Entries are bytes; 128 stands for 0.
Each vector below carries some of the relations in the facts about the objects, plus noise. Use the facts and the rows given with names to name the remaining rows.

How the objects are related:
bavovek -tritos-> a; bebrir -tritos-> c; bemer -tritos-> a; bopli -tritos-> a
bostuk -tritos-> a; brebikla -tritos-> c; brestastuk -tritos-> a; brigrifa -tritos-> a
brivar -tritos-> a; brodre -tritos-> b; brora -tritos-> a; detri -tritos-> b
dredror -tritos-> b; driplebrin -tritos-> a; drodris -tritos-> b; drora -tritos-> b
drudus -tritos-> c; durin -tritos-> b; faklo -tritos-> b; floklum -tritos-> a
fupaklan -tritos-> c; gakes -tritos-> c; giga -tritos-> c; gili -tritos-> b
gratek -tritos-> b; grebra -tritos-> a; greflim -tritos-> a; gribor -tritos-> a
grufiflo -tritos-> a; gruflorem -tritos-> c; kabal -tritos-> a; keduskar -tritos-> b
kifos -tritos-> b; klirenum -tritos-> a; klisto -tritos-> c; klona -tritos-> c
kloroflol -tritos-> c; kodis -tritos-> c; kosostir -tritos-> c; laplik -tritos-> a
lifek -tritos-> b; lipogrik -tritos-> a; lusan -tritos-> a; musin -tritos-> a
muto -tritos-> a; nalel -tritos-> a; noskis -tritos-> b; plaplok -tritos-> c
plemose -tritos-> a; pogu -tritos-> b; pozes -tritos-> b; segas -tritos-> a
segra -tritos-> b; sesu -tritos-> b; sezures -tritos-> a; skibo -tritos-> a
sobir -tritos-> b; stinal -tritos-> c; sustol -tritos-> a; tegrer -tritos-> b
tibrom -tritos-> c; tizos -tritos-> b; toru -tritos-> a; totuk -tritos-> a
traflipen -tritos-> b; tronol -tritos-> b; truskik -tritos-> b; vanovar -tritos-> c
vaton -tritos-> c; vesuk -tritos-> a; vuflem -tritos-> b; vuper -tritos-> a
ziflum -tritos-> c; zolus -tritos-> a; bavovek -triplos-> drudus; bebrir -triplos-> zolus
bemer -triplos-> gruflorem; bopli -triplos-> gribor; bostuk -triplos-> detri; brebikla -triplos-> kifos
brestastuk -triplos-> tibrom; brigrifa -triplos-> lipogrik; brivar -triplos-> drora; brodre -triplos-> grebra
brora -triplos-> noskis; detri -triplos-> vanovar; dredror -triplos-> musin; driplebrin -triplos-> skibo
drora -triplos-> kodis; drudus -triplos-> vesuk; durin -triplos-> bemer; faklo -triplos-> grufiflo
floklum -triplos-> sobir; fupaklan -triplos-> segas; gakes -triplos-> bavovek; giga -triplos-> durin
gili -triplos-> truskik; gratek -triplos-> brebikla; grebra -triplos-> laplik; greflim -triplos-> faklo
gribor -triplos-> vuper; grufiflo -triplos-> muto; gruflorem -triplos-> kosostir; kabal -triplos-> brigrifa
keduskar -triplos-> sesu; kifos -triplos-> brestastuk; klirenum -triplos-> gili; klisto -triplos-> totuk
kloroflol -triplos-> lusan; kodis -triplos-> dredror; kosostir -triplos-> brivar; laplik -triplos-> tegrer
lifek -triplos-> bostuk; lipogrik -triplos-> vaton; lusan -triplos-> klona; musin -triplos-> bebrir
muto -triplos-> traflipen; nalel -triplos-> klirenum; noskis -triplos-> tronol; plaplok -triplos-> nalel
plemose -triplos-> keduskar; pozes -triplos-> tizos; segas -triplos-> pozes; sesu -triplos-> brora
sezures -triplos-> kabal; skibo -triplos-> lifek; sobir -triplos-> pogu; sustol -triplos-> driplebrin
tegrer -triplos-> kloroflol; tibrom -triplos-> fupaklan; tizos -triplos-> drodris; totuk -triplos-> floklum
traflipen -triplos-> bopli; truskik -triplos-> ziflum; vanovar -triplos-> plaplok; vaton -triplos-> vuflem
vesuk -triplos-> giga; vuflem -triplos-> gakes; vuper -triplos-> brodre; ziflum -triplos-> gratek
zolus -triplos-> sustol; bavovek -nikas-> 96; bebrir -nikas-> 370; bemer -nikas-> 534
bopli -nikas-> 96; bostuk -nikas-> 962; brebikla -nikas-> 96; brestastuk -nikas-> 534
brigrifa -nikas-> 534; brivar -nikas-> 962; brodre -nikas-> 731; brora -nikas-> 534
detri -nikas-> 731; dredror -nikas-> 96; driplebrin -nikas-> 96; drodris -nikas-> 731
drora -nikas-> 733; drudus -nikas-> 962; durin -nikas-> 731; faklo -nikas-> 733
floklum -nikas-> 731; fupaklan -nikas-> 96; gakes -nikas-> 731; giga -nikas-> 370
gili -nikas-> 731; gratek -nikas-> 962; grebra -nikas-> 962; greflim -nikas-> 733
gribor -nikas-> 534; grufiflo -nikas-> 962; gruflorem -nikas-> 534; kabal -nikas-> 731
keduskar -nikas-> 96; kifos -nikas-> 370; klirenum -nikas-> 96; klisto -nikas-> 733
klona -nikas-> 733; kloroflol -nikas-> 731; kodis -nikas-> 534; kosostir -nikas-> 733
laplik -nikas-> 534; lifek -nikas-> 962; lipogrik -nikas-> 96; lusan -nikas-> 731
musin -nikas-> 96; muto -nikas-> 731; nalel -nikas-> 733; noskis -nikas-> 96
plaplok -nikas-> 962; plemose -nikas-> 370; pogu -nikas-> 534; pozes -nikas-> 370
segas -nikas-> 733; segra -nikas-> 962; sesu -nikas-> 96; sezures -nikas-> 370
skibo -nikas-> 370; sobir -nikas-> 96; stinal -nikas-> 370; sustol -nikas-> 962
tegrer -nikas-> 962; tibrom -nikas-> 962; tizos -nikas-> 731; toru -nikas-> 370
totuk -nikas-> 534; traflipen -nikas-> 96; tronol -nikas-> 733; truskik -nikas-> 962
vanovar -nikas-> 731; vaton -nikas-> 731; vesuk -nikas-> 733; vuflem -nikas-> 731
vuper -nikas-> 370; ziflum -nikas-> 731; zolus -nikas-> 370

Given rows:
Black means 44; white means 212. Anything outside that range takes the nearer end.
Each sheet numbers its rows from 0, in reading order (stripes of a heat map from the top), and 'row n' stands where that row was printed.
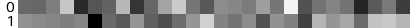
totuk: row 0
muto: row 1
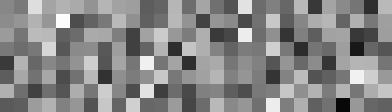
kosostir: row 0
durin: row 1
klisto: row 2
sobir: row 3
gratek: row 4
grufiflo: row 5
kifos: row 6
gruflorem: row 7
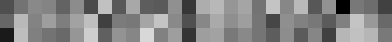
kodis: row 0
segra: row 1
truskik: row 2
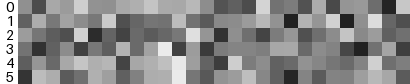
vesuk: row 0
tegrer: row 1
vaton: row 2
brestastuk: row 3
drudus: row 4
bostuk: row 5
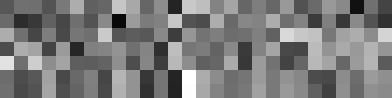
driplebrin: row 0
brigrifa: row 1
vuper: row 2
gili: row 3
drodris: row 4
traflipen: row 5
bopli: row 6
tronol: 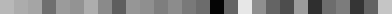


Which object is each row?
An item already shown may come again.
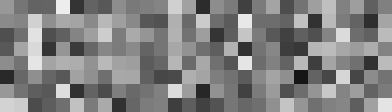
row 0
gakes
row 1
drora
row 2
nalel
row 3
vanovar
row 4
kosostir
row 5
klirenum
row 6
vuflem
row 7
plemose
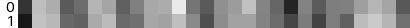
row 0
bostuk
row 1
plaplok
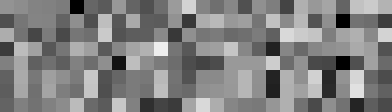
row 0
muto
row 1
kodis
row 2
vuper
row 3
lifek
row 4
brora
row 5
tegrer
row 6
grebra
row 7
dredror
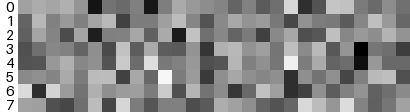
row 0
floklum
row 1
segra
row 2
ziflum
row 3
kodis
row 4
bemer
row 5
tibrom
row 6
segas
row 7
bebrir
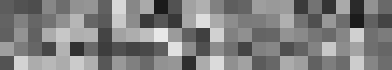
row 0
brebikla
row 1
musin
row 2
drudus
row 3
kabal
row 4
brivar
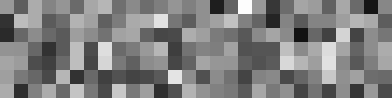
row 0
klona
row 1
bostuk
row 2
klirenum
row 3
skibo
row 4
zolus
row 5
kabal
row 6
fupaklan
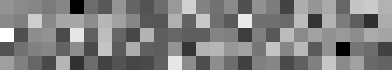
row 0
muto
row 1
drora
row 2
pozes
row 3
kodis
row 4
kabal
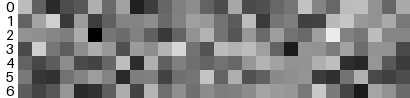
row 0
sezures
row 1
detri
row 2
brodre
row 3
sustol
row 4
laplik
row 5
lipogrik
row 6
gribor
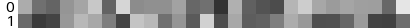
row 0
giga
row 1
bavovek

